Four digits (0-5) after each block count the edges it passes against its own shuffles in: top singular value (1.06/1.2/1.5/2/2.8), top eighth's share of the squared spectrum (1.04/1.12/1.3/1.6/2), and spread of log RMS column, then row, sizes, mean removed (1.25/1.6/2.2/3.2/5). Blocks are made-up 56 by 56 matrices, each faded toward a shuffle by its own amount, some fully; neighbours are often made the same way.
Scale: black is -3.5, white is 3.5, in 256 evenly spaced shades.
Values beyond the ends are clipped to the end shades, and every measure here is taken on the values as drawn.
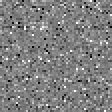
2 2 0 1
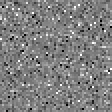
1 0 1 0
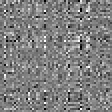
4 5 3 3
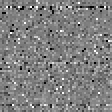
2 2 0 2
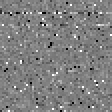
2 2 0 1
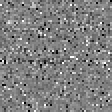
1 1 0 1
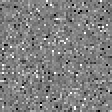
0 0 0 0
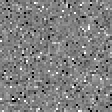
0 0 0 0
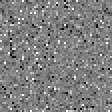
0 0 0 0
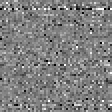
2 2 0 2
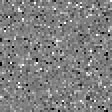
1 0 0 0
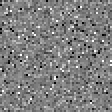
0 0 0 1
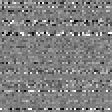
2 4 0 4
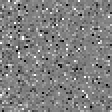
2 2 1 0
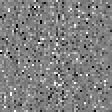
3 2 0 0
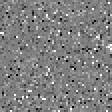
1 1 0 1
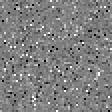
1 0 0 0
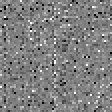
3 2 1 0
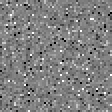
2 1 0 0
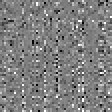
4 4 3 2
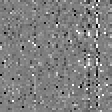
4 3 2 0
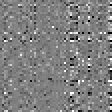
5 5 3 2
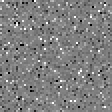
1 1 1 0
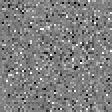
2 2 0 0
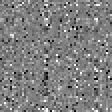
3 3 2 2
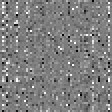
4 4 2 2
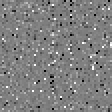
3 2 1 0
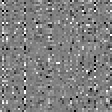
4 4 3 2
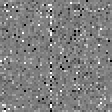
3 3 1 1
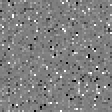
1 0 0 0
